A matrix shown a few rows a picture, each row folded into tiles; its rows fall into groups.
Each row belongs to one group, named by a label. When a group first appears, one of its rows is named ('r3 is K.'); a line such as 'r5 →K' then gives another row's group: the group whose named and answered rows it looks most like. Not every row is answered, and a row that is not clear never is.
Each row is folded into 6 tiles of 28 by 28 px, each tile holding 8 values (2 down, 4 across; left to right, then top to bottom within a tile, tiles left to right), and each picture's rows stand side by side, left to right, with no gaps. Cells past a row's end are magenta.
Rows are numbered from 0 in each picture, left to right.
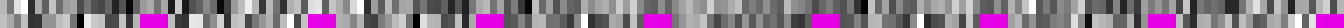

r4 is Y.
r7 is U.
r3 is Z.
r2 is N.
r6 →N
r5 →Z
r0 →N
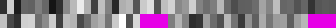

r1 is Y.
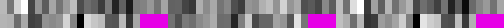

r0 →N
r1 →Z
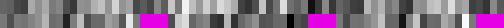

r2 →Z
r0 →Z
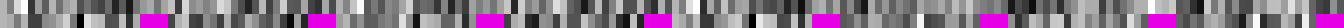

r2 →N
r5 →Z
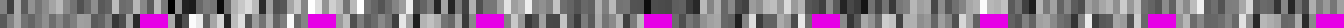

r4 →Z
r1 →U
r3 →Y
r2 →N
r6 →Z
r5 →U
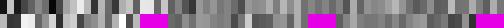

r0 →U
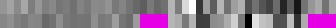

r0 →Y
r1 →N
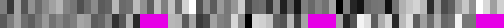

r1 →N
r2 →U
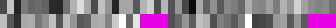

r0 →U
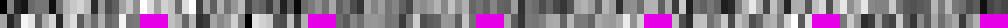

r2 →Z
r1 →N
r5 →Y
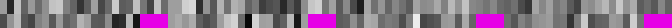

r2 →Z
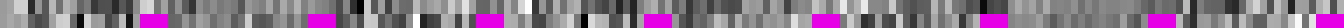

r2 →Z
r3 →N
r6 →Y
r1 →Z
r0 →N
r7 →U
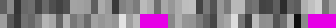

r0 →U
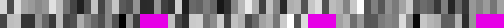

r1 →U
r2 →N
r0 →Y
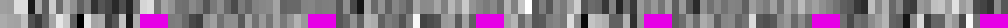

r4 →Z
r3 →N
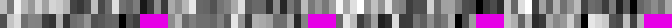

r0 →Y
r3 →N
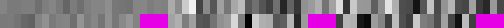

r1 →N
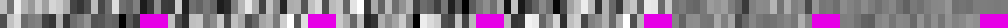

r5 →Y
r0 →Y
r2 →N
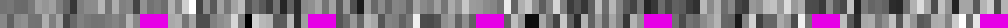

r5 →U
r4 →Z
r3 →Y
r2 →Z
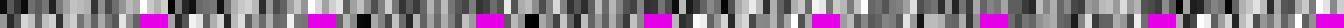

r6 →Z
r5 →N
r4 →U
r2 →Y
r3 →Y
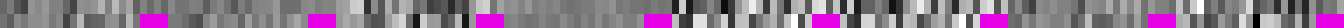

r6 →Z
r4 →U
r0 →Z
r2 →N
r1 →Y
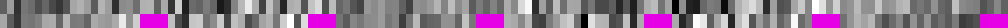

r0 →U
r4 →U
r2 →Z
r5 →Y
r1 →U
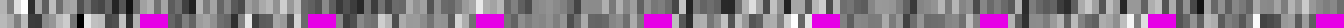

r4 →U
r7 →Z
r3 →Z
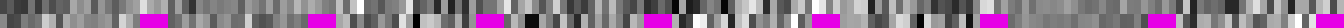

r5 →N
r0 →U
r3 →Y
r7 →U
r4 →U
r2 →N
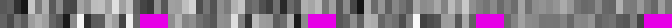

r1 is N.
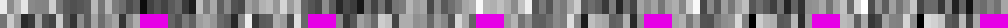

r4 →N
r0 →Y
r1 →Z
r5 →N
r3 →N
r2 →U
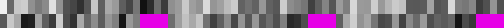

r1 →Y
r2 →Y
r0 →Y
